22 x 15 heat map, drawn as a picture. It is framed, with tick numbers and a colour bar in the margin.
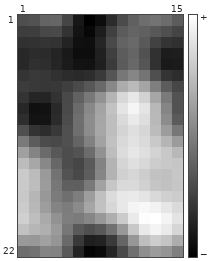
Lone odd cells: none. Calmest part: top left. Ninth with the highest average: bottom right. Mirror symmetry: none. Roughest part: bottom middle.
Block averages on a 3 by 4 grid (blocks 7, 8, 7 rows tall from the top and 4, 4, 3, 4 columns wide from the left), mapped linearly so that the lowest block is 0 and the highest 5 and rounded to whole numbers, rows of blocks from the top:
1 0 2 1 / 1 2 5 4 / 4 2 4 5
